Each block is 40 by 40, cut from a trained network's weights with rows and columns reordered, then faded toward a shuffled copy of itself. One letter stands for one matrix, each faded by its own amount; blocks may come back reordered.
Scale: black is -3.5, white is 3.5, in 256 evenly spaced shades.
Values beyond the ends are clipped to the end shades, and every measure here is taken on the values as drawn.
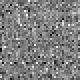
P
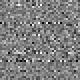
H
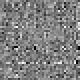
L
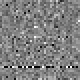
L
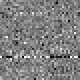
L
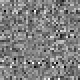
H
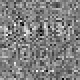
H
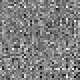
L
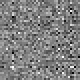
L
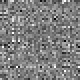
L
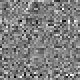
H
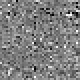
P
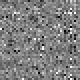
P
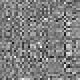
H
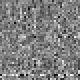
L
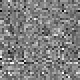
L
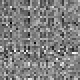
H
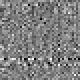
L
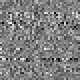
H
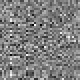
H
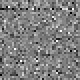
P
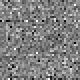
P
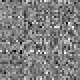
H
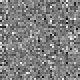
P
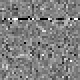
L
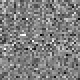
H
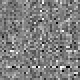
L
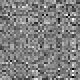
H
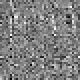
L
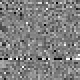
L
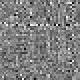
L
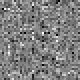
L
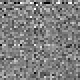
L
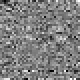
H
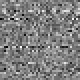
H
